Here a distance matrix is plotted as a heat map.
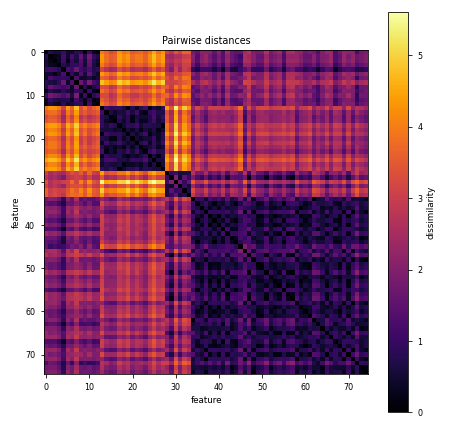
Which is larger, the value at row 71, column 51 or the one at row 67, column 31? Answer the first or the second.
the second
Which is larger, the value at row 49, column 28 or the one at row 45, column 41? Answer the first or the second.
the first
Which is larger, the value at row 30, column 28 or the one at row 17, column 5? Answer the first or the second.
the second
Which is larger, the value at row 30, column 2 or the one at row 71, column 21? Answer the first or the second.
the first
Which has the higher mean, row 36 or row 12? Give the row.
12
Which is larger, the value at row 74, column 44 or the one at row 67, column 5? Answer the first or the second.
the second
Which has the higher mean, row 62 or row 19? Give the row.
19
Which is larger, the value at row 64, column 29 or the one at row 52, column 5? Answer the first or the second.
the second
